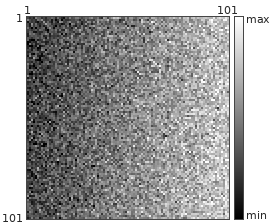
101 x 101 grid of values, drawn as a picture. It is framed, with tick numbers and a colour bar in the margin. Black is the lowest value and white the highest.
The histogram is bell-shaped. Values rise toward the right. There are no regular stripes.
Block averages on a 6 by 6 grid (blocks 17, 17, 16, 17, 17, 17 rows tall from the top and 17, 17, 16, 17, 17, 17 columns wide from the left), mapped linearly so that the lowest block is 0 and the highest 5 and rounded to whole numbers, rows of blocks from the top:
0 1 2 3 4 5 | 0 1 2 3 4 5 | 0 1 2 3 4 5 | 0 1 2 3 4 5 | 0 1 2 3 4 5 | 0 1 2 3 4 5
